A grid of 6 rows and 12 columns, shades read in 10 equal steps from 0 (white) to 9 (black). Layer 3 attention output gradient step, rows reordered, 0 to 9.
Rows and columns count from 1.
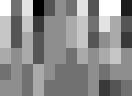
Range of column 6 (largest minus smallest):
1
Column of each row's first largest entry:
4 4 12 4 1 10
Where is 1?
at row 1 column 3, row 1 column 8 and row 2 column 10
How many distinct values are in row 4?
5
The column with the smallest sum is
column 1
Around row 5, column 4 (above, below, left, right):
6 3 5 4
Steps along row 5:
down up down up up same same down up down same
